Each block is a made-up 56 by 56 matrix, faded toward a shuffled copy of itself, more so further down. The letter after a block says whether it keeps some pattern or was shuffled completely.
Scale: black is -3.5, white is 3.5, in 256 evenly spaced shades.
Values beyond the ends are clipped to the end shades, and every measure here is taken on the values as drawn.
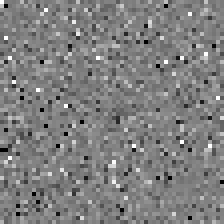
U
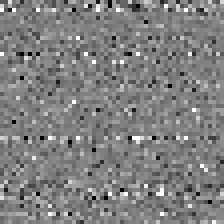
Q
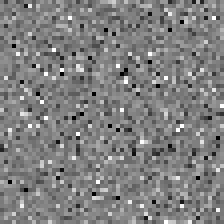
U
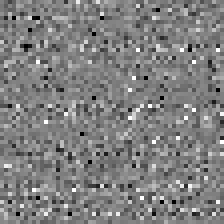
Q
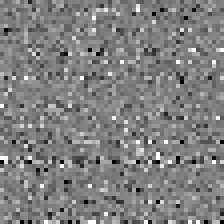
Q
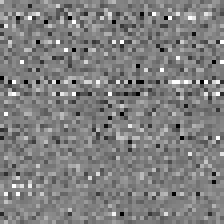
Q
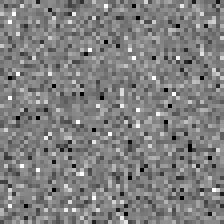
U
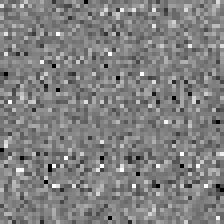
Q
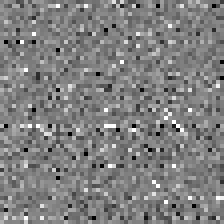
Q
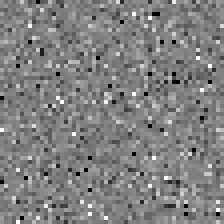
U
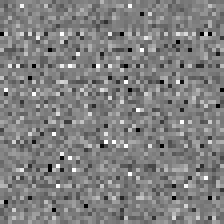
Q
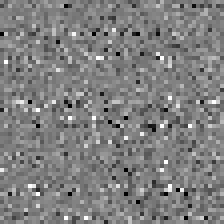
Q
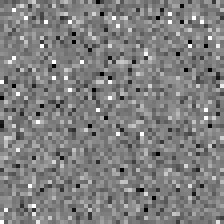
U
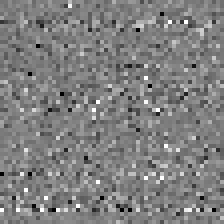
Q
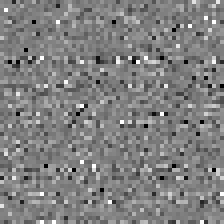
Q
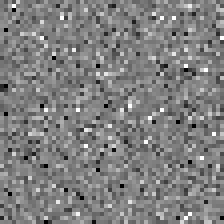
U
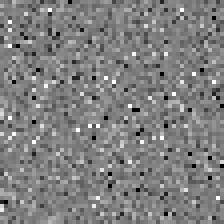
U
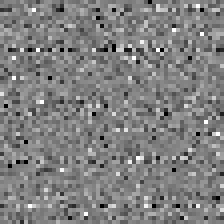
Q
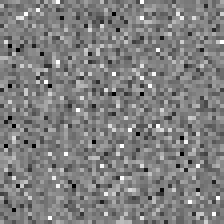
U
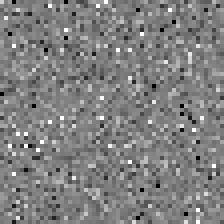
U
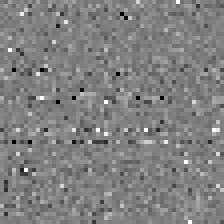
Q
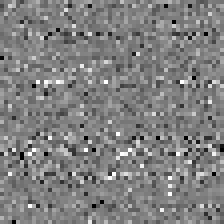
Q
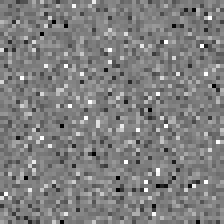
U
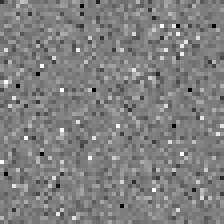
U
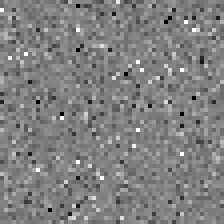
U
